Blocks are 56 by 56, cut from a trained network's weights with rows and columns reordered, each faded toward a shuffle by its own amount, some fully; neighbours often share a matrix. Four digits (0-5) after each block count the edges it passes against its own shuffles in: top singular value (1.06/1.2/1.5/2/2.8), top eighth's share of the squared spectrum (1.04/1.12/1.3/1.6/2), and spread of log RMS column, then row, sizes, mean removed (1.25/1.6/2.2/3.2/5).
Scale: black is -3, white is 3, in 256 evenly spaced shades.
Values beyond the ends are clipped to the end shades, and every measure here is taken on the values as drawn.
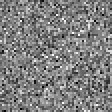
0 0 0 0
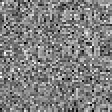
3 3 1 2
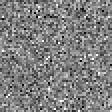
1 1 0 0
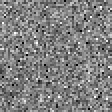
0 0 0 0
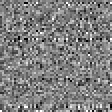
4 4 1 3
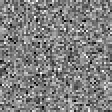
1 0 0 0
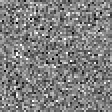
2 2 0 1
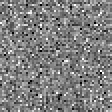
3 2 1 1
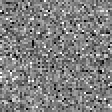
2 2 0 1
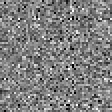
3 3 1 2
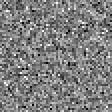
0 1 0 0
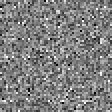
2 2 0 1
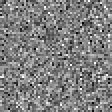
1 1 0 0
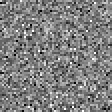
0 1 0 0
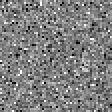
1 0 0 0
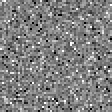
0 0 0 0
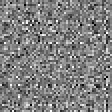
4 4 2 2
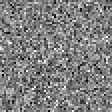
2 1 0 0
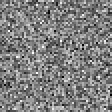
0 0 0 0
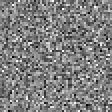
2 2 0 0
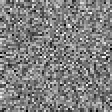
3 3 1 1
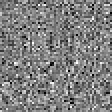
4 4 2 2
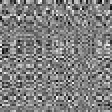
5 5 3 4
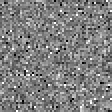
2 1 0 1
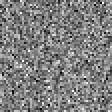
1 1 0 0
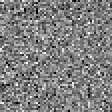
3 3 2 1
